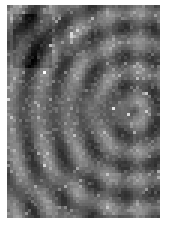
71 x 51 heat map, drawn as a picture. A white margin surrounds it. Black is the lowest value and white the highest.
An odd patch, lower than its surroundings, sits in the top left. Stripes running up and down repeat 5 times from left to right. Overall the values sit about 40% of the way up the scale. The ninth with the lowest average is the top left. There is no overall slope. Rings spread out from the middle right.
